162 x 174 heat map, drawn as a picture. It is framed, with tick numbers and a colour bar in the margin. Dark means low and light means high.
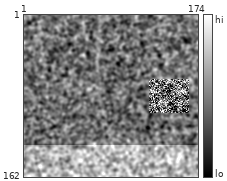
Roughest part: middle right. Seam: horizontal, 80% of the way down, the bottom part higher. Average level on the scale: 50%. Odd patch: rougher, in the middle right.
